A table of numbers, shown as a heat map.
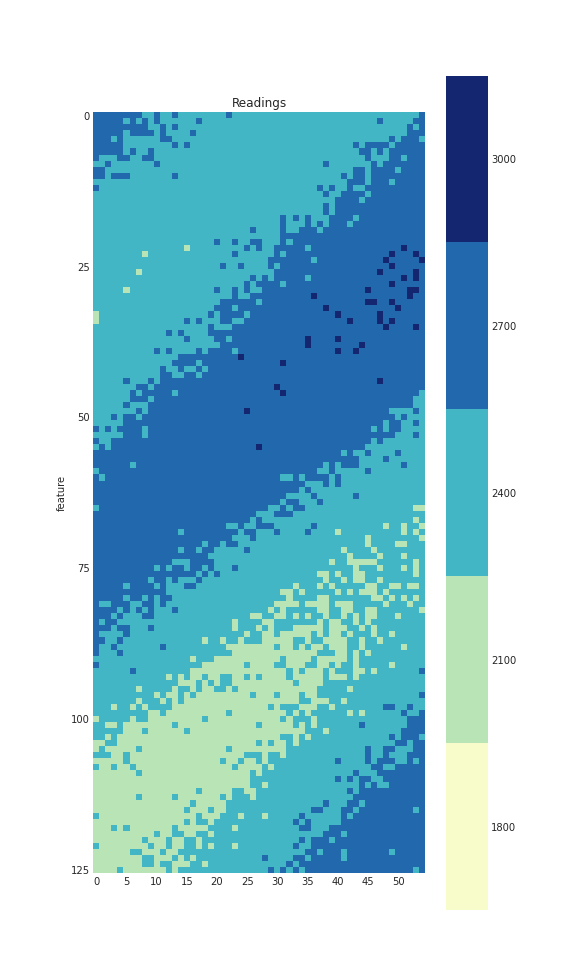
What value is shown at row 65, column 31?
2700
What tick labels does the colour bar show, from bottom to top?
1800, 2100, 2400, 2700, 3000
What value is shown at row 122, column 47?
2700
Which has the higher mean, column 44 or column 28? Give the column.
44
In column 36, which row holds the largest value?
30
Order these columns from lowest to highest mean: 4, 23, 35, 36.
23, 4, 35, 36
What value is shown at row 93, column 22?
2400
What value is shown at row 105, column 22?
2400
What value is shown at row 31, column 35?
2700
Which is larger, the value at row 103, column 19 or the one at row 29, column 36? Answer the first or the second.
the second
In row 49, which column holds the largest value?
25
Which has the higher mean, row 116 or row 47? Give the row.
47
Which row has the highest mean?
45
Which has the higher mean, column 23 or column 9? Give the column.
9
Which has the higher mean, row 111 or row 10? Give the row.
10
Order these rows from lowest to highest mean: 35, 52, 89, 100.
100, 89, 35, 52
